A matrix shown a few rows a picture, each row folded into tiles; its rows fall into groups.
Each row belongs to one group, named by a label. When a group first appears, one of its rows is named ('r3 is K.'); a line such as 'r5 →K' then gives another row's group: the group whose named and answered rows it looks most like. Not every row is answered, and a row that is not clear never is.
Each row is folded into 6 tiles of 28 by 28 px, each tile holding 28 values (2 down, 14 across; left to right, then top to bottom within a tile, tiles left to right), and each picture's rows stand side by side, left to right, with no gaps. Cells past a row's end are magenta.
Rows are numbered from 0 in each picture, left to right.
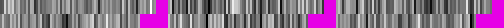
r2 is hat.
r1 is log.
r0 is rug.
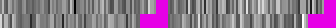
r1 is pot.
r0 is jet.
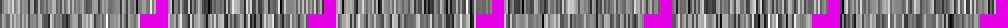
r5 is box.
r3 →log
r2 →hat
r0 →rug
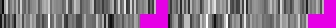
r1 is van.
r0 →box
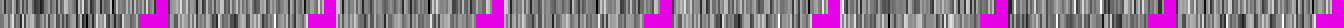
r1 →rug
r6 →box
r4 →rug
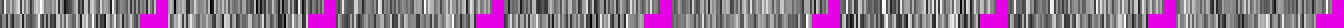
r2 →pot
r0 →van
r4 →pot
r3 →log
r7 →rug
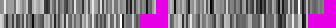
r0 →van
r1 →hat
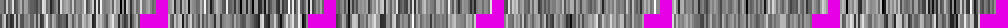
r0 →pot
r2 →van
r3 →rug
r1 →hat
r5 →hat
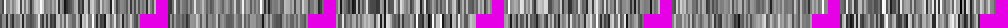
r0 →van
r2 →log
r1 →box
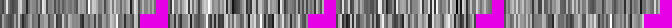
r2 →pot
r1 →van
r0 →pot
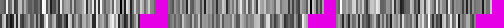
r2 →van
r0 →pot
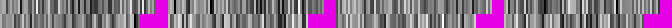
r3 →log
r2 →rug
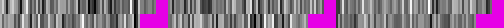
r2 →box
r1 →log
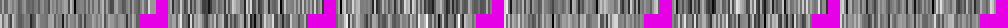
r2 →rug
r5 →jet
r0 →jet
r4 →log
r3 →jet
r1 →log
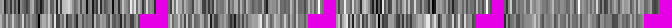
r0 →log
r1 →rug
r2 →rug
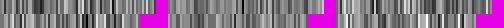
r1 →jet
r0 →log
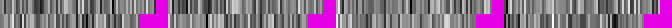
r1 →log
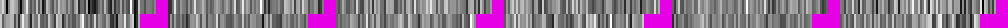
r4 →box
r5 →pot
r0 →hat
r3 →rug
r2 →pot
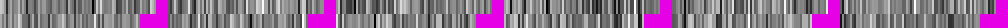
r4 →van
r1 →pot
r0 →jet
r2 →log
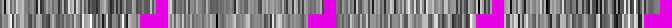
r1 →jet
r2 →pot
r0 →rug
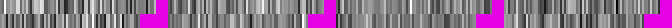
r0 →van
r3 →log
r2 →box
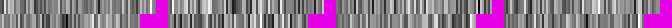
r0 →rug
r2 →pot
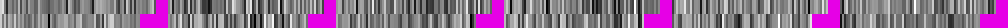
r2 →hat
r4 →rug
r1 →log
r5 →box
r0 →jet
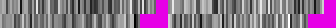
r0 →hat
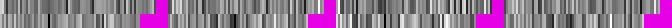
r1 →rug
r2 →jet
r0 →jet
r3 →rug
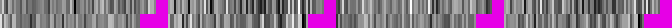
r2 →box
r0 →jet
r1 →hat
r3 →hat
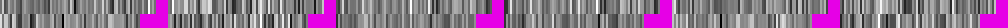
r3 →box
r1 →van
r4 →jet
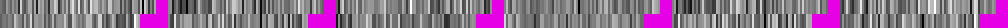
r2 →box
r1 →log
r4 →log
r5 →pot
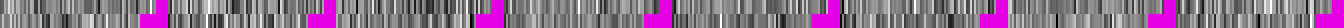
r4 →box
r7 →pot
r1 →van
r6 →jet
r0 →rug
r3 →box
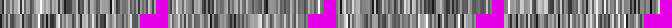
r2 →rug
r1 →rug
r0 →van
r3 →van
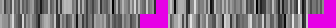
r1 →hat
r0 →log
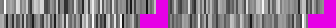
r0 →van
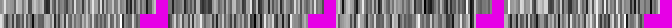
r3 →van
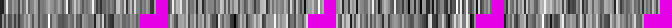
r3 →van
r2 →hat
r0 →box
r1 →rug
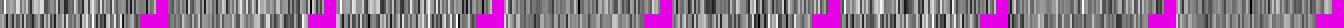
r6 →box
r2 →van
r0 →van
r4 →log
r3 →jet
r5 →van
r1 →pot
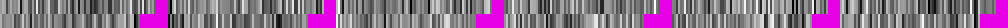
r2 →jet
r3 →rug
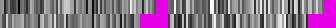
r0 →log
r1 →pot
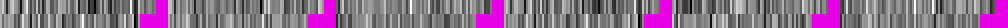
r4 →log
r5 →box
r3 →hat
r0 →hat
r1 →jet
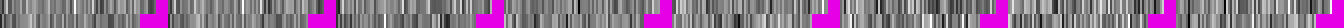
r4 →rug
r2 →box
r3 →jet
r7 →van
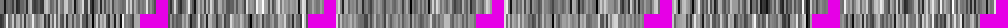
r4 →hat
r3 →jet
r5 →van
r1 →pot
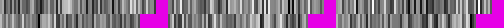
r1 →pot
